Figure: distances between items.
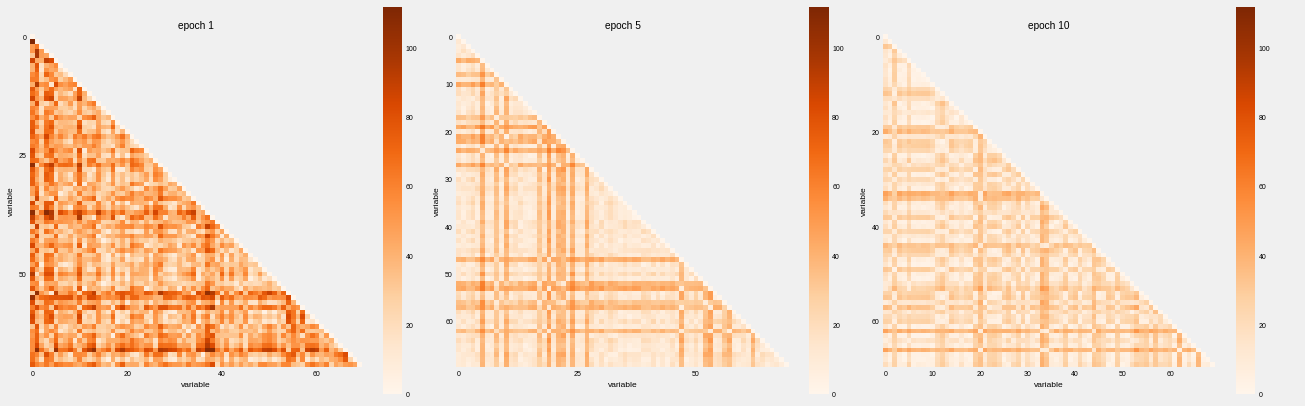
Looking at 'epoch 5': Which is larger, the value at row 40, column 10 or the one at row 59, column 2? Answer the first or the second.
the first
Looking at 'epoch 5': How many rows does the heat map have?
70
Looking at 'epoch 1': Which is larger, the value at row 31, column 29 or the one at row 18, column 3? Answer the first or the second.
the second
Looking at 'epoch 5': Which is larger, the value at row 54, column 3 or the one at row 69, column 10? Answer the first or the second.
the second
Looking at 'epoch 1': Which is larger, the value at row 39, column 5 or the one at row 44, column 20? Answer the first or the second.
the first
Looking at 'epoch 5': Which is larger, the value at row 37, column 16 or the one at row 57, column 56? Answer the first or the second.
the second
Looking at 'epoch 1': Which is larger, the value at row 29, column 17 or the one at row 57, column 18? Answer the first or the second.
the second
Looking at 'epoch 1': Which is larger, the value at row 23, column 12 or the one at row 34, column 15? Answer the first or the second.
the first
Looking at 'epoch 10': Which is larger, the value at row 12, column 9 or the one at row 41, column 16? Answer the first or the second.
the first
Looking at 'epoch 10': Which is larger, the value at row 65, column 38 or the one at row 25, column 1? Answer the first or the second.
the first
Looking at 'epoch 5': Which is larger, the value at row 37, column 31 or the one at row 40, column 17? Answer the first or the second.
the second
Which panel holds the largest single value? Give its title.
epoch 1
